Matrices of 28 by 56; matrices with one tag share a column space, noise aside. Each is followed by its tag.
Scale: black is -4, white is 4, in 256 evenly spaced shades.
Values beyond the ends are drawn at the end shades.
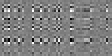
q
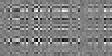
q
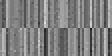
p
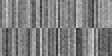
p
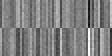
p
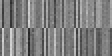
p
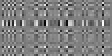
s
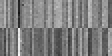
p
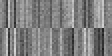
p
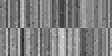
p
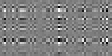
q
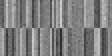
p
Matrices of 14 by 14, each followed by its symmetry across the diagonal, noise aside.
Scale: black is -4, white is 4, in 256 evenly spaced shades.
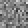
neither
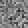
symmetric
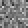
neither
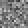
antisymmetric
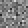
antisymmetric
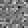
neither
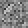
symmetric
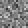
antisymmetric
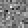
antisymmetric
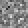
symmetric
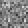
neither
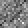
symmetric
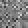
antisymmetric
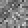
symmetric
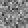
neither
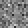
neither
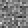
neither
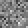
symmetric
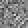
symmetric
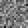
symmetric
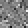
antisymmetric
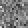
neither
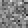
neither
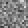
neither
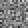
antisymmetric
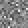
symmetric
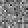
antisymmetric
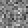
antisymmetric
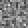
symmetric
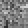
antisymmetric
